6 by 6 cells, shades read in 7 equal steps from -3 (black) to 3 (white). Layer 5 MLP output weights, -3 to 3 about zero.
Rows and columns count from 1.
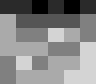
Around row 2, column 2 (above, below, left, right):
-2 0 1 -1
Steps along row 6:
up same same up same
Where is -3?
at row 1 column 3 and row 1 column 5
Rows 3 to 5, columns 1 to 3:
1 0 0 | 1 1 1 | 0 2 0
